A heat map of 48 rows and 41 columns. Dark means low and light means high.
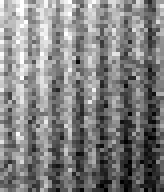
Odd rows or columns: none. Mirror symmetry: none. Ninth with the highest average: top left. Ninth with the lowest average: bottom right. Average level on the scale: 50%. Slope: up to the top left. Stripes: upright, repeating 7 times.
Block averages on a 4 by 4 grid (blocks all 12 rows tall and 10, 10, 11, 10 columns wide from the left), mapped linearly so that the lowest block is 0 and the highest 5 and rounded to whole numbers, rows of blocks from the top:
5543 / 4432 / 3321 / 2210
